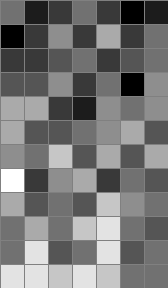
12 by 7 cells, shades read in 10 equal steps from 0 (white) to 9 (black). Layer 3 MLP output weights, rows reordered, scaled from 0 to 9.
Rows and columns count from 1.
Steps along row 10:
down up down down up up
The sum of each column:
51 60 58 60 46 70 62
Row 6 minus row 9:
0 0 1 -1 2 -1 1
